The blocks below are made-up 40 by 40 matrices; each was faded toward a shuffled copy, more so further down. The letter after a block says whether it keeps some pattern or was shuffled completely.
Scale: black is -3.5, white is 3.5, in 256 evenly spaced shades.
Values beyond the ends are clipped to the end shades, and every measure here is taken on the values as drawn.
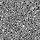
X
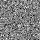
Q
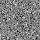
X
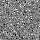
X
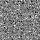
X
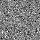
X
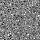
Q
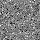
X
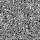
X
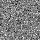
X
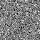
X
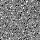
X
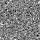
Q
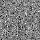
Q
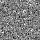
X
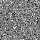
X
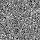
X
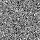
X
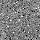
X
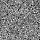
X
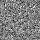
X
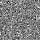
X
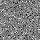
Q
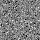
X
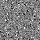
Q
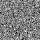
X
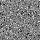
X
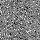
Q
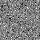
Q
